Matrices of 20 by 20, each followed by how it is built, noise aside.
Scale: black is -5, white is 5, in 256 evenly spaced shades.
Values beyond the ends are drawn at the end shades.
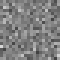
noise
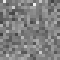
noise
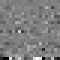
uneven rows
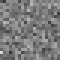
noise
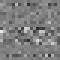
uneven rows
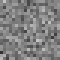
noise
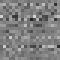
uneven rows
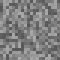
noise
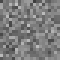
noise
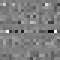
uneven rows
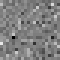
noise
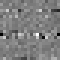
uneven rows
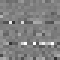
uneven rows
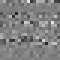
uneven rows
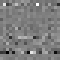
uneven rows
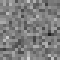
noise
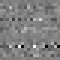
uneven rows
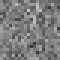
noise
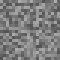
noise
